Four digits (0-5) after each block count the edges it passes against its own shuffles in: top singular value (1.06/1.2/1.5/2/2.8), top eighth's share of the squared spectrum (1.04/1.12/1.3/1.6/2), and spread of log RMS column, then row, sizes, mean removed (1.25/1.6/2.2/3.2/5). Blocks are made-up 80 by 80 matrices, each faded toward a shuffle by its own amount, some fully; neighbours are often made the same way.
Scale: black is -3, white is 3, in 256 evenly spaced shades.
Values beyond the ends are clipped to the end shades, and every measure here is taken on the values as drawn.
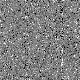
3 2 1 0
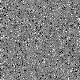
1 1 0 0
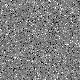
1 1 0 0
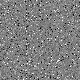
2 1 0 0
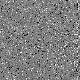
3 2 1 0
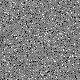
0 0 0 0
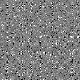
4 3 2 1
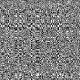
4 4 3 3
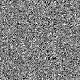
3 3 1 1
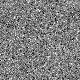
1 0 0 0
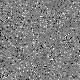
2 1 0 0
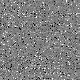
3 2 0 1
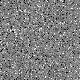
3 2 0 1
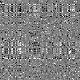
5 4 3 3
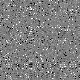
4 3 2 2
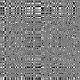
5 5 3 4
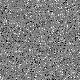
3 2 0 0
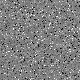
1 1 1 0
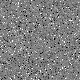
0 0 0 0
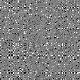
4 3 2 2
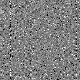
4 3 2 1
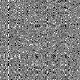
4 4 3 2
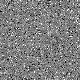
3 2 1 0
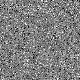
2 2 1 0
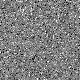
0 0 0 0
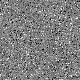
0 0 0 0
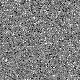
0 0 0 0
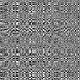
5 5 4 4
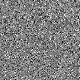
3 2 1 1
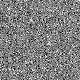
3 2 0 1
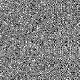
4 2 1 1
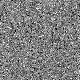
2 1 0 0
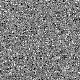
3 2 0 0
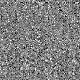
3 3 0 1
